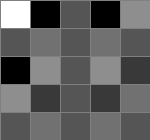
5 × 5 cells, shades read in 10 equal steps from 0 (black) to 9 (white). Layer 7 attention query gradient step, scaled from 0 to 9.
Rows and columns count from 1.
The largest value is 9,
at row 1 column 1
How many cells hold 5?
4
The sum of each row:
17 17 15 16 17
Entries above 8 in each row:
1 0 0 0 0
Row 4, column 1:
5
